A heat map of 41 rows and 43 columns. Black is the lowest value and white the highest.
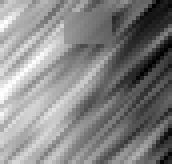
The middle left is the ninth with the highest average. Values rise toward the left. No lone cell stands out from its neighbours. In the top middle lies a patch that is calmer than the rest. The grain runs diagonally up to the right.
